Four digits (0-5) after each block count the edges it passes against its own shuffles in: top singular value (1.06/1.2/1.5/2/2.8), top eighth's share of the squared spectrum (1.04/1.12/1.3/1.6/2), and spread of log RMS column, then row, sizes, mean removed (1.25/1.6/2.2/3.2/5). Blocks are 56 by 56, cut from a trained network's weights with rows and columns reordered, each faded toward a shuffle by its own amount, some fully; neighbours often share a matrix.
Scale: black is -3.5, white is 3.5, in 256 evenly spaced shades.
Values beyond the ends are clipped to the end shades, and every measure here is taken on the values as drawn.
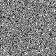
1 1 0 0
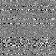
4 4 0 4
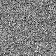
0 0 0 0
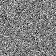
0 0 0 0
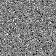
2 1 0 0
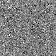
1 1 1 0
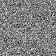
2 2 0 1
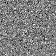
0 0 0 0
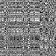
4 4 2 3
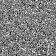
1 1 0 0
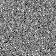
0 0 0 0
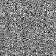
3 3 1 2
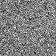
0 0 0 0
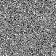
1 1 0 0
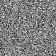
0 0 0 0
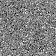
0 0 0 0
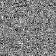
2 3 2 1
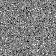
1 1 0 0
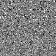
2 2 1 1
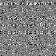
4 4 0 3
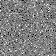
2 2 0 0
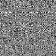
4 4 1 3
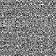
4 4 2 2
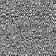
4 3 1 2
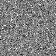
2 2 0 0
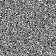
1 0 0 0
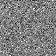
2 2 0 1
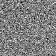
2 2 0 0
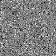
2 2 0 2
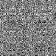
3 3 0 2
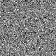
2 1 0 0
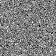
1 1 0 0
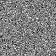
3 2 0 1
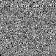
3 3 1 1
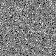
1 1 0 0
